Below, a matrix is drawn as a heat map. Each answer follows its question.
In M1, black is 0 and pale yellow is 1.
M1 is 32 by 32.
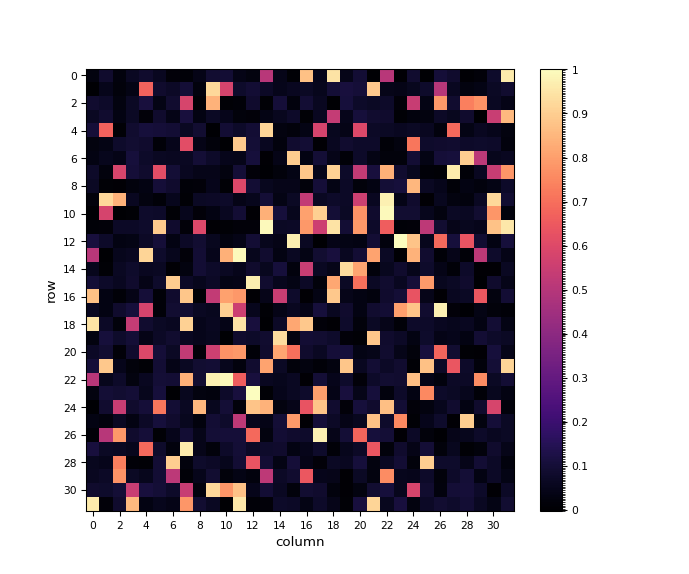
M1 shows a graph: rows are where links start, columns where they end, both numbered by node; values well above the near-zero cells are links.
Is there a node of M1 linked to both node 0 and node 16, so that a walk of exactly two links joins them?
yes
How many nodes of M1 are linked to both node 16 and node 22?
7
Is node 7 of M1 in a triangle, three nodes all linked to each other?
yes
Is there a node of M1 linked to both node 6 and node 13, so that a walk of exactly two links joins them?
yes
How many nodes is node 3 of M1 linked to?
3
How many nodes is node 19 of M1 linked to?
2
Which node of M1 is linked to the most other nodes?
node 11
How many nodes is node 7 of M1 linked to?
9
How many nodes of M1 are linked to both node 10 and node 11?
6
